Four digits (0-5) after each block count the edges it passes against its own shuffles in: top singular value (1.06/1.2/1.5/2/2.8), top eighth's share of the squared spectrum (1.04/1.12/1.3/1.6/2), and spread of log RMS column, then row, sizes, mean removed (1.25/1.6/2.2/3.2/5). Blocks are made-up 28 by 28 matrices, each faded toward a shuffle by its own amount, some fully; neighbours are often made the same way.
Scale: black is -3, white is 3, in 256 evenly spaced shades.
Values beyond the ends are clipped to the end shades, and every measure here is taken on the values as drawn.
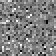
0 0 1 0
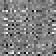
4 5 2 3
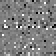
2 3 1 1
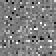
1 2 0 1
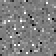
0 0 0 0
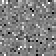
1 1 0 0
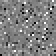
0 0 0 0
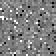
0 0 0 0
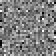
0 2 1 0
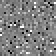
0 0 0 0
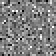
2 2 0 1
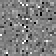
2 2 0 0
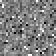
0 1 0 0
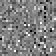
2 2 1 0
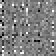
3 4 3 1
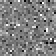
0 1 0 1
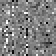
2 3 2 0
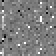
2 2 1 0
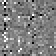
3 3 1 0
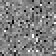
0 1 1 0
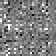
2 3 3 0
